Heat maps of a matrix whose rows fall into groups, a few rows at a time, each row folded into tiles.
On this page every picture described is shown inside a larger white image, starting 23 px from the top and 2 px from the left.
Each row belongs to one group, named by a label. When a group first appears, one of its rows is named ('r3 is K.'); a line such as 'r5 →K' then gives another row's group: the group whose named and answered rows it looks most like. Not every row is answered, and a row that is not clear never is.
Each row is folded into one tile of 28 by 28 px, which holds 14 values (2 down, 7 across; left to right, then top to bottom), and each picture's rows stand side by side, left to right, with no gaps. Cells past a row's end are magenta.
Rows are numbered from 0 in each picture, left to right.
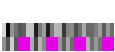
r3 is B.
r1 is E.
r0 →E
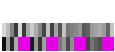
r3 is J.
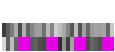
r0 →B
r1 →J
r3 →J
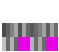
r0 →B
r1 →B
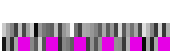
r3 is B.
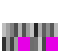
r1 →E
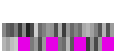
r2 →E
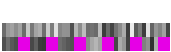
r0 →J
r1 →J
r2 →J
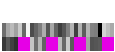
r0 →J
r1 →B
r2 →B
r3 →J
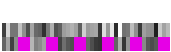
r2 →J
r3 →J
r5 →J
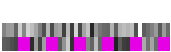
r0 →J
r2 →E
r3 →E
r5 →B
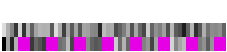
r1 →J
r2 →E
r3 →J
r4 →B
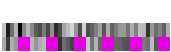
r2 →J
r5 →E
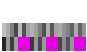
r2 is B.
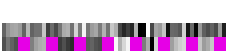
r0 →J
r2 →J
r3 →J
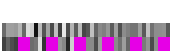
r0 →J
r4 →E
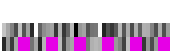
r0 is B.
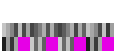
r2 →B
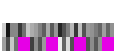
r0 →E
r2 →B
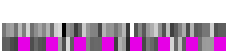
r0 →J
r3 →J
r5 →J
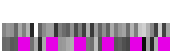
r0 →J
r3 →E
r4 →J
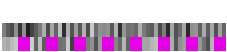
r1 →B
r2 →E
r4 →E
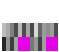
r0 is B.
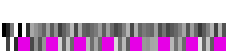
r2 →B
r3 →B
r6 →B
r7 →B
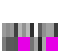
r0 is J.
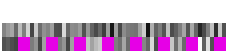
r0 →J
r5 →E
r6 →B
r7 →B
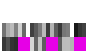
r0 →J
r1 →B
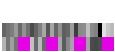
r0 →B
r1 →B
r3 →J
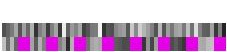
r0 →B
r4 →J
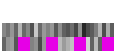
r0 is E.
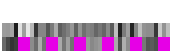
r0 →J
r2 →B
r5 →J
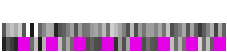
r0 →J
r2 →B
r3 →J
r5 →J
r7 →B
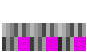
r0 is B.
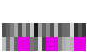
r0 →B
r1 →E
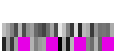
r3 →E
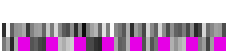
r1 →J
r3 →J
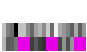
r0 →J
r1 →J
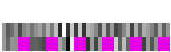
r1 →J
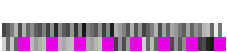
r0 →B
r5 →B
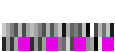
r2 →E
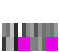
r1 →E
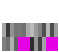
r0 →E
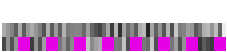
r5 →E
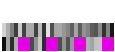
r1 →E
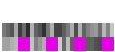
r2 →B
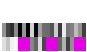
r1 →E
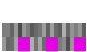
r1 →B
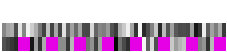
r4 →J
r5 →B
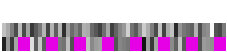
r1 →B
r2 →E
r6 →E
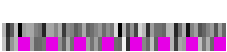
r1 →J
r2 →E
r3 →B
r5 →E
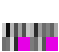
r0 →E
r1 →E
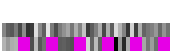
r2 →J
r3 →B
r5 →B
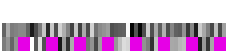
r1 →B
